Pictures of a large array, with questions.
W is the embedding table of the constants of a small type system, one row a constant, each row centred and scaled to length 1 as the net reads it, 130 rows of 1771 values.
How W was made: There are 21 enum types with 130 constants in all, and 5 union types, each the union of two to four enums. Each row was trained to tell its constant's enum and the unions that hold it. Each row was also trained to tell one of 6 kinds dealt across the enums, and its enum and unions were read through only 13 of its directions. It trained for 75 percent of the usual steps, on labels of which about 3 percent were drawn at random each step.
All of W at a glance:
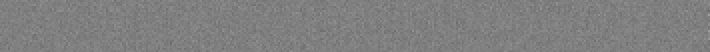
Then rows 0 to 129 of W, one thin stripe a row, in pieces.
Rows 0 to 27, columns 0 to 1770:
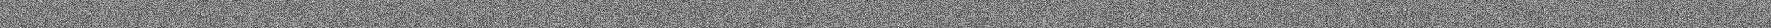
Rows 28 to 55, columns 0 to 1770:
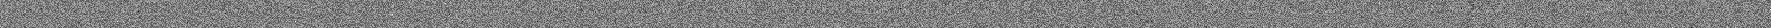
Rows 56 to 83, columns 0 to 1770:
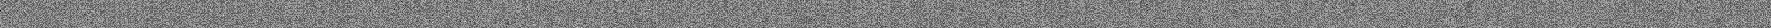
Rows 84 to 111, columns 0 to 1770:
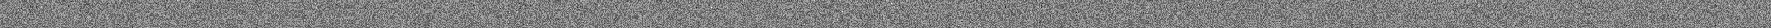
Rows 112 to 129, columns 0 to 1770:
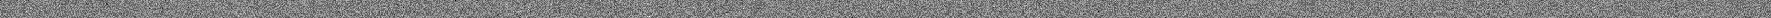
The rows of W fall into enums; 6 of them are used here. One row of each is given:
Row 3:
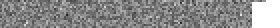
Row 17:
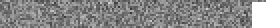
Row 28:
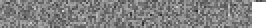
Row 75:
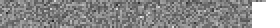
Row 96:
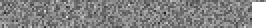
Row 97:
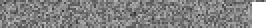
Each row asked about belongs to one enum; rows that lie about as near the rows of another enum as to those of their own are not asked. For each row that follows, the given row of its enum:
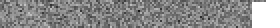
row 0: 17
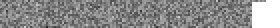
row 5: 75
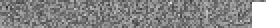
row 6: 96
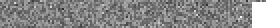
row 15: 28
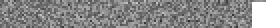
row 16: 3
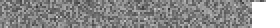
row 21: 96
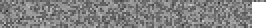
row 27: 17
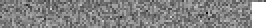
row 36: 17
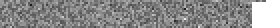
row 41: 28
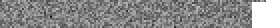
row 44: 17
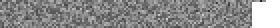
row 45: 96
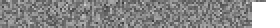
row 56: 97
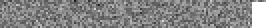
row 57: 3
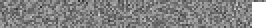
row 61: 97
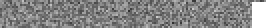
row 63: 75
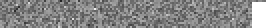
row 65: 97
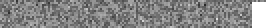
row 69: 17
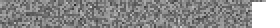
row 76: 75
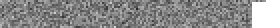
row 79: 75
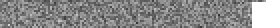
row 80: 17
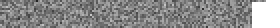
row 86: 96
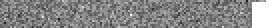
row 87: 3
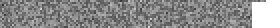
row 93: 17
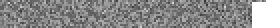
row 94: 96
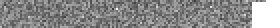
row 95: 75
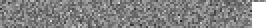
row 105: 97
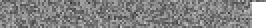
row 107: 97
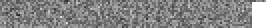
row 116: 96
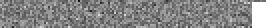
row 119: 28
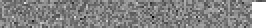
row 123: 28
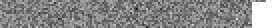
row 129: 97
